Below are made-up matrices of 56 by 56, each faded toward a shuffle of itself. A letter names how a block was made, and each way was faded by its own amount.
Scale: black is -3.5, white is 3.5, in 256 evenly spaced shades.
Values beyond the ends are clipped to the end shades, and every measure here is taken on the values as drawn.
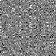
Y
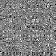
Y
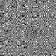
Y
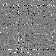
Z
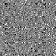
Y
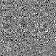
Y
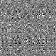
Y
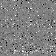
Z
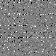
Z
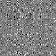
Y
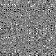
Y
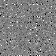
Z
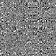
Y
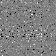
Z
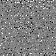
Z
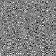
Y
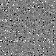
Z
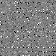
Z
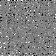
Z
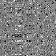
Y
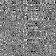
Y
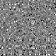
Y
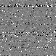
Z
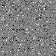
Z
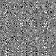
Y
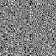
Y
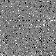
Z
